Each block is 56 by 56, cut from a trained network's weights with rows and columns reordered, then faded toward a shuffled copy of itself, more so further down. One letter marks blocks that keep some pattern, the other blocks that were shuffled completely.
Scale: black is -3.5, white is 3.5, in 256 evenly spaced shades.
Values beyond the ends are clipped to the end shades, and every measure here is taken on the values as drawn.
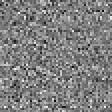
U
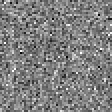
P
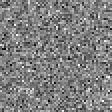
P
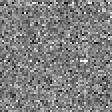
U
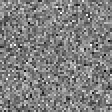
P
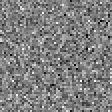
P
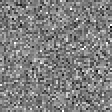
P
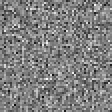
U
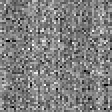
U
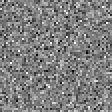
P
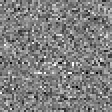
U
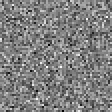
P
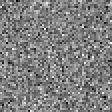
P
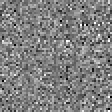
U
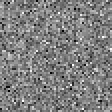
P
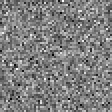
P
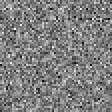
U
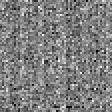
U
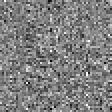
U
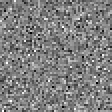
P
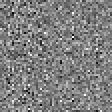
U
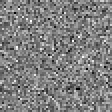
P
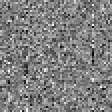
U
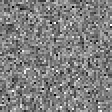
P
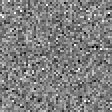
P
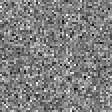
P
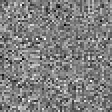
U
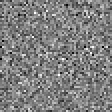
U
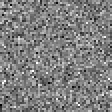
P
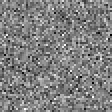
P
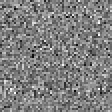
U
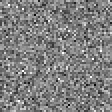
P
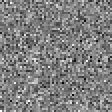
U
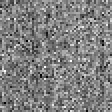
U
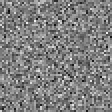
U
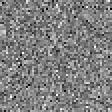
P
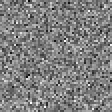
P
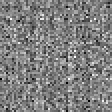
U
